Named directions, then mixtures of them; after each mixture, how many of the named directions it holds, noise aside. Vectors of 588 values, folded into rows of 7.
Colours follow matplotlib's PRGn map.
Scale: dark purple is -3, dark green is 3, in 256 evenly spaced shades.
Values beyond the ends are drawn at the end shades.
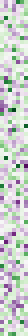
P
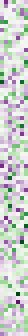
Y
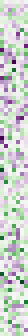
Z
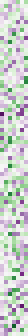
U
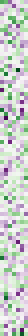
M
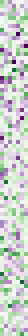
two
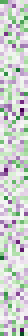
one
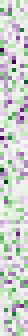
two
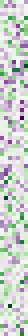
three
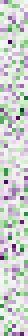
two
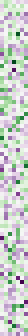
two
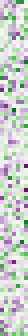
three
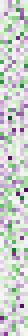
two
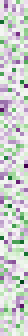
three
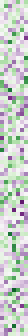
one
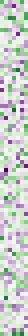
three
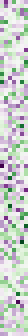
one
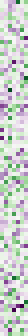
three
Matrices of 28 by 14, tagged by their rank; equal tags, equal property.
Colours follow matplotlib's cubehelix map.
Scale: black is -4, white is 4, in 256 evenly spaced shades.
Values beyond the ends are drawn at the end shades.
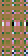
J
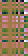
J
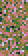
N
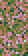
N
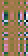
J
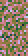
N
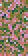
N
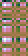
J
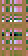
J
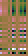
J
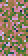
N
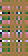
J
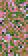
N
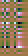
J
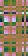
J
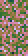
N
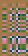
J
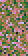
N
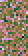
N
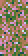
N
